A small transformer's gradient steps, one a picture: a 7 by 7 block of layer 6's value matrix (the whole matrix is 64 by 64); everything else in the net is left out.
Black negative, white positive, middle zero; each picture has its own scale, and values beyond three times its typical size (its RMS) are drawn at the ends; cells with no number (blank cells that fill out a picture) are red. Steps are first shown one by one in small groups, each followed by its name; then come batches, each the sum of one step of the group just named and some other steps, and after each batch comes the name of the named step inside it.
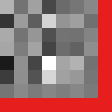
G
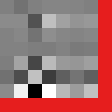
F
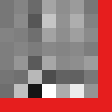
F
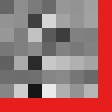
F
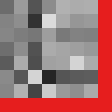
F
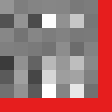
G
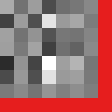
G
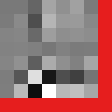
F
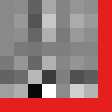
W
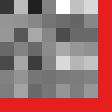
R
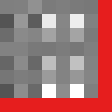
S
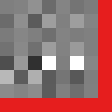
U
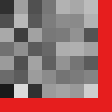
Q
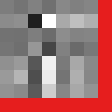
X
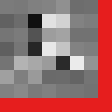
U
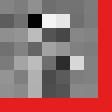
U
